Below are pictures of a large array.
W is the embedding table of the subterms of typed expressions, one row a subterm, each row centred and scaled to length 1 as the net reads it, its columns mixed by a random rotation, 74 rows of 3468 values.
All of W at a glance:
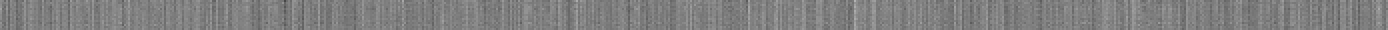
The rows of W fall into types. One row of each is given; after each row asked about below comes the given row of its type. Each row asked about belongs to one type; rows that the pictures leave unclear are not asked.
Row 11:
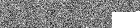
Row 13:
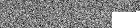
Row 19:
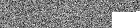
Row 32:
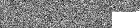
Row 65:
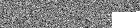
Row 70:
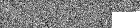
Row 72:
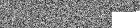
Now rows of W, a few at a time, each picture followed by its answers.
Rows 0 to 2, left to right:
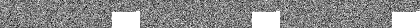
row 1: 13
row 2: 19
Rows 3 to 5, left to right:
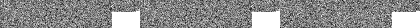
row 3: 72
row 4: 72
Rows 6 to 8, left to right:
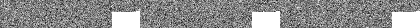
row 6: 72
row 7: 19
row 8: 11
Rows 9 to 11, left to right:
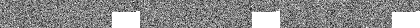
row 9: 19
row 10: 72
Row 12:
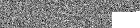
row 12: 65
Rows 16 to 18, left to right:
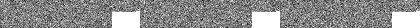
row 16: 32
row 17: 32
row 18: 13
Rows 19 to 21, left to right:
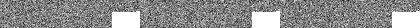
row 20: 32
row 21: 32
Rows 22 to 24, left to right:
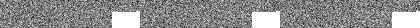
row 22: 19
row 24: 13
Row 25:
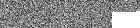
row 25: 19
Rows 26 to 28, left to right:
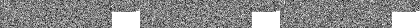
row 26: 72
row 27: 72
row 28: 32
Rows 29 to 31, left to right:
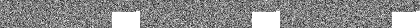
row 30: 13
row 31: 72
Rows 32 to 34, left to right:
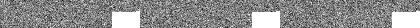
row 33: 65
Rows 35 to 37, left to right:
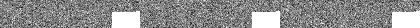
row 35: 70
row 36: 11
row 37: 70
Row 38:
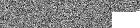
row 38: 19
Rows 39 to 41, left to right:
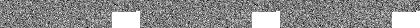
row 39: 65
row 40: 65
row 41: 13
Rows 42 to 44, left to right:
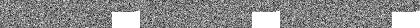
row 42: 72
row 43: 32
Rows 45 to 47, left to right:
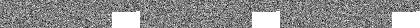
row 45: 65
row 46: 19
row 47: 65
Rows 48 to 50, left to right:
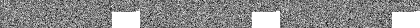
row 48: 72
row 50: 70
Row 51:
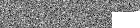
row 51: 72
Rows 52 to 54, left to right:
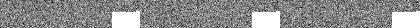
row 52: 13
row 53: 19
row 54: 70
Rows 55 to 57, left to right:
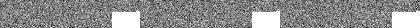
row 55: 13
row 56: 32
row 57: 13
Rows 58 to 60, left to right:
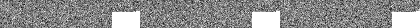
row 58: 70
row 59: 13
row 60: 72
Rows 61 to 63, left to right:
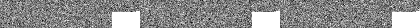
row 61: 65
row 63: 32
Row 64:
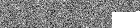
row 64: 11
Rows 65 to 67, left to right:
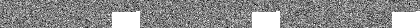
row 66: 65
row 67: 19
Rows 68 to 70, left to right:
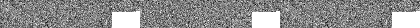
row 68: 70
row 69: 65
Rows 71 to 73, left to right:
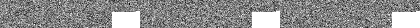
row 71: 19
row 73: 65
